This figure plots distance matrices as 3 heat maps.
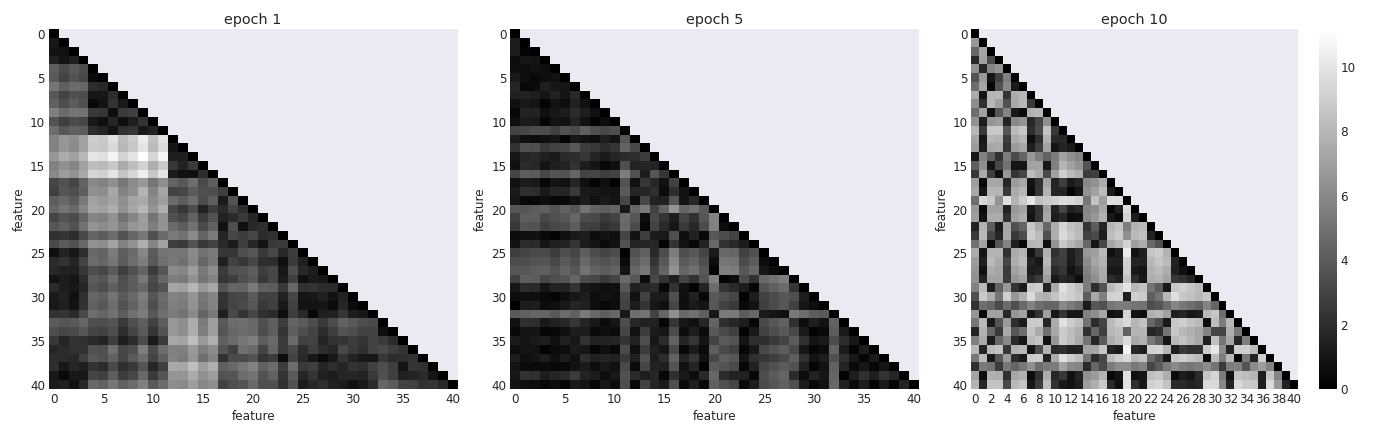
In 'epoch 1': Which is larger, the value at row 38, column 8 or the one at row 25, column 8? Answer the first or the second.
the second
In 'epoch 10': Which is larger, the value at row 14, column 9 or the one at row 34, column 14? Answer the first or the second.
the first
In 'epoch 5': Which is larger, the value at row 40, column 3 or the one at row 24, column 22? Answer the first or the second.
the second
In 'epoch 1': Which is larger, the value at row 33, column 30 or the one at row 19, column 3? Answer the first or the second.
the second
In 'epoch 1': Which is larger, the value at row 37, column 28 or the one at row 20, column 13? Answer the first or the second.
the second
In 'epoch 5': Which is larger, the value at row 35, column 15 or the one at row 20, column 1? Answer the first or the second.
the second
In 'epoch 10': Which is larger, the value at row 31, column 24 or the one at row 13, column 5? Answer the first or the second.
the second
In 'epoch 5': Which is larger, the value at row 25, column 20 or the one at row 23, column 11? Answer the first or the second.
the second
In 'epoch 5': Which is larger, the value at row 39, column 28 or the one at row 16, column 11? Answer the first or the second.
the second
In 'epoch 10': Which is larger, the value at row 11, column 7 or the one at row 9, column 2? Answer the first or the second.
the first
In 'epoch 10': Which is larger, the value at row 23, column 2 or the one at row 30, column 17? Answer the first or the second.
the second
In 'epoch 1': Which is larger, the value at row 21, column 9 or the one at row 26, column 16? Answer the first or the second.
the first
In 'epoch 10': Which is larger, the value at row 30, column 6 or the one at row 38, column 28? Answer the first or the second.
the first
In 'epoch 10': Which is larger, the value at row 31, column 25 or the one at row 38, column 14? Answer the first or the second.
the first
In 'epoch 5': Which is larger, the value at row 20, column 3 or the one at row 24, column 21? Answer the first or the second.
the first
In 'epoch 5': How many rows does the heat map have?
41
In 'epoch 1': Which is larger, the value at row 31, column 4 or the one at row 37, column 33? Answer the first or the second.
the first
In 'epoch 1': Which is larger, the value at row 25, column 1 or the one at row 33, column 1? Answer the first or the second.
the second
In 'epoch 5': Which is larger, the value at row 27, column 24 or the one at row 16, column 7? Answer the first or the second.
the first
